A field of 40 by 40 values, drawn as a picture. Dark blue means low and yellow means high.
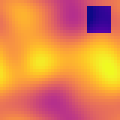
Average level on the scale: 70%. Ninth with the highest average: middle right. Histogram: skewed, a long tail of low values. Odd patch: lower, in the top right. Roughest part: top right. Ninth with the lowest average: top right.
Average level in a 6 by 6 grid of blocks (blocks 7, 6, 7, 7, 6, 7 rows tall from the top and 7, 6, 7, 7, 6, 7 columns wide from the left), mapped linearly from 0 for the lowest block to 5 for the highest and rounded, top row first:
342101
343211
444444
444445
332234
321123
